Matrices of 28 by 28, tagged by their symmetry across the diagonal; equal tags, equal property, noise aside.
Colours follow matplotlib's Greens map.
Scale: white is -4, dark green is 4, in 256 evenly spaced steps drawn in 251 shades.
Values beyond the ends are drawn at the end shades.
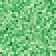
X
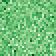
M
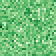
M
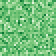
X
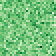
M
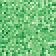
X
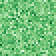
X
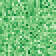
M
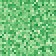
X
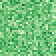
M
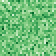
M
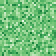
X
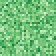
X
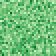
M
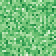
M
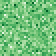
X
